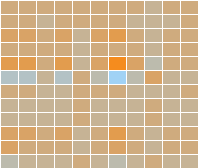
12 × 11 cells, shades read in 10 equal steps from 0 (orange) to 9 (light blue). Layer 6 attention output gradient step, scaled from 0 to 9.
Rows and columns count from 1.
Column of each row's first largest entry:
9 3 5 5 9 7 3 1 1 5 5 1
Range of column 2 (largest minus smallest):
5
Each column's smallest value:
2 2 4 2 4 3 0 3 3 4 4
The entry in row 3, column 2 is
3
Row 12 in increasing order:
4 4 5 5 5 5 5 5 5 6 6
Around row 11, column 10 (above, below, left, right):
4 5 5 4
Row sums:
45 48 40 46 35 64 49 53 53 41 44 55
